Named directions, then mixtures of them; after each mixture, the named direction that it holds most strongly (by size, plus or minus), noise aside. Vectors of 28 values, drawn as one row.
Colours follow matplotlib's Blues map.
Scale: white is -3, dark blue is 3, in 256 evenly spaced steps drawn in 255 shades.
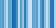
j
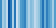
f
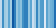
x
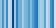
f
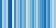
f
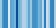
f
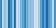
f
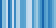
f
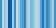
f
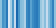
f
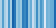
x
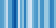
j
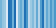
f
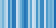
x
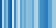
f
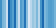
f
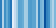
x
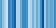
f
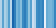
x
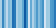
x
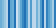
f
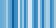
j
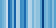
f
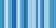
j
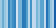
x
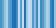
j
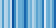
x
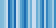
f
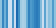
f
